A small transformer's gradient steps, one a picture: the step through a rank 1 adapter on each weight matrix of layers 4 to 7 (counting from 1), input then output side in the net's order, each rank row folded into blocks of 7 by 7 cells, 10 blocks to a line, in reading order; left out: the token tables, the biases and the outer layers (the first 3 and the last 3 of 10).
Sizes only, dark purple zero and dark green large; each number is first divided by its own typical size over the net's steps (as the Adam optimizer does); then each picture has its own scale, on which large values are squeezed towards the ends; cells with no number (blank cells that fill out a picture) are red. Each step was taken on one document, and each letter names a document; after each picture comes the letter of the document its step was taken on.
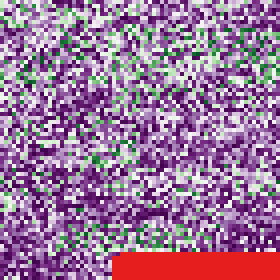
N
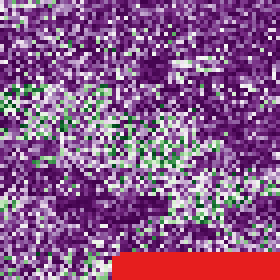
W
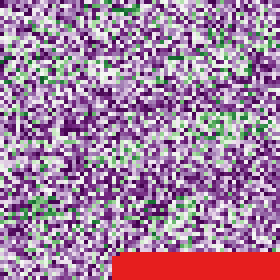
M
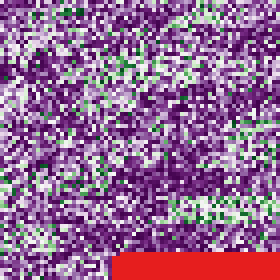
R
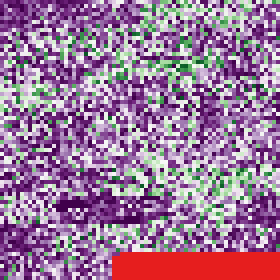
N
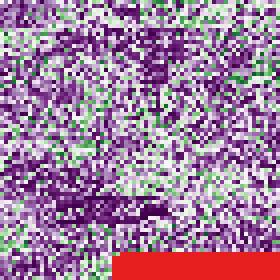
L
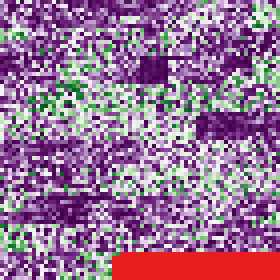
L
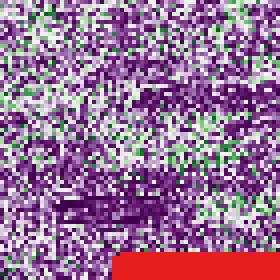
W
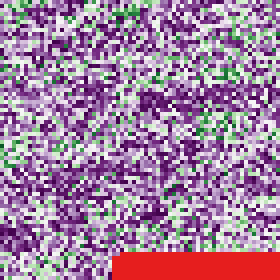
M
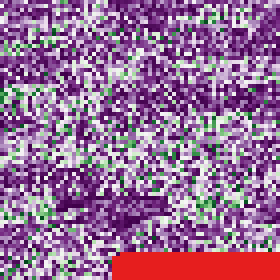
W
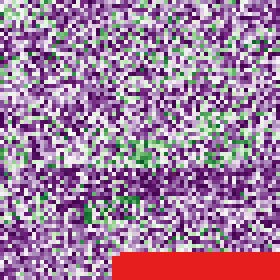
M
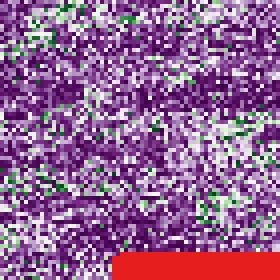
R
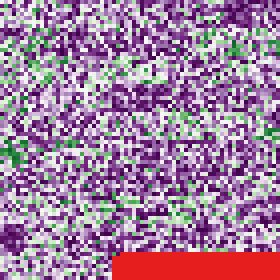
M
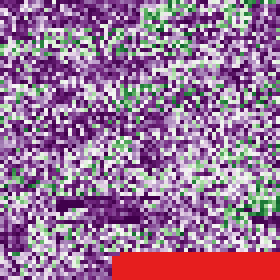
N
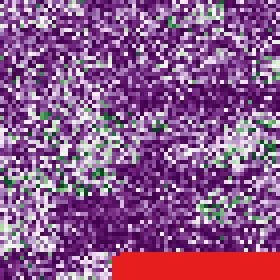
R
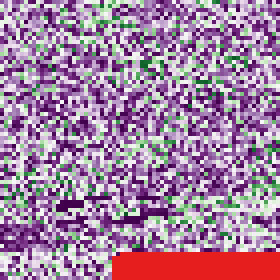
N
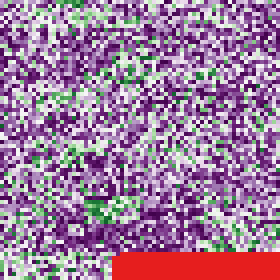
M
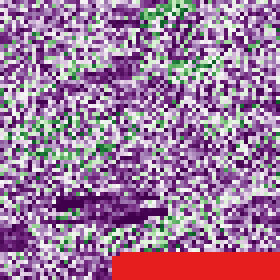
N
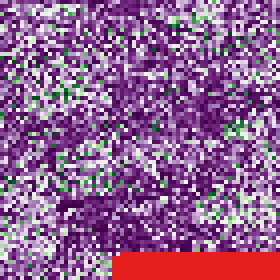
R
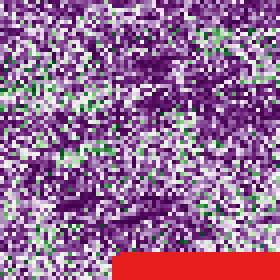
W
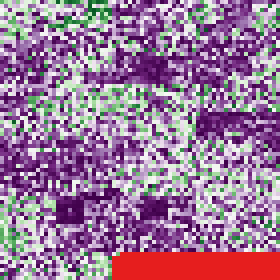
L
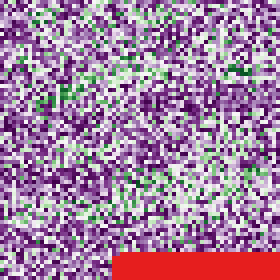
M
